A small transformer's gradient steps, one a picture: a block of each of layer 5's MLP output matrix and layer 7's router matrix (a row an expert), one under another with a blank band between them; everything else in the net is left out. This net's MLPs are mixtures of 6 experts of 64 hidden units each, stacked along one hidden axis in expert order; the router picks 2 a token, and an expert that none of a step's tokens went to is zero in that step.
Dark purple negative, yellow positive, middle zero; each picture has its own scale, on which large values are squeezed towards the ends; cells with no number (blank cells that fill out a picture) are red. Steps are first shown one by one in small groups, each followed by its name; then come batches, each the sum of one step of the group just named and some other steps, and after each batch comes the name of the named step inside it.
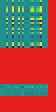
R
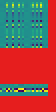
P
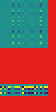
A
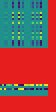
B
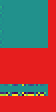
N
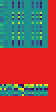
B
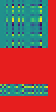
A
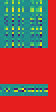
R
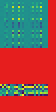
P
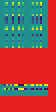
A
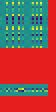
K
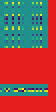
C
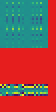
K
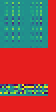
C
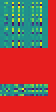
C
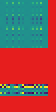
K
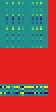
K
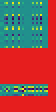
C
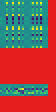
K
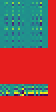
C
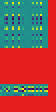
C
